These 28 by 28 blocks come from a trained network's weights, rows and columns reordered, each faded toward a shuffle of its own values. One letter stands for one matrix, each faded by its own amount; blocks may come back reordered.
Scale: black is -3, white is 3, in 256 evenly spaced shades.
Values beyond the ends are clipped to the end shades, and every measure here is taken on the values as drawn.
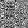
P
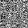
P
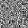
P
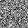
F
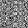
P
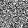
F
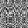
P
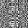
P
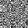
P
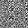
P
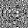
P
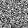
F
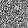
P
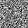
F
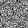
F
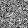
F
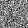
F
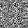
P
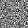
P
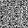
P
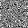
F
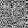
P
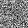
F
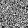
F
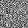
P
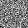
F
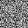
P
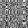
P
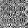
P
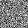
F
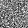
F
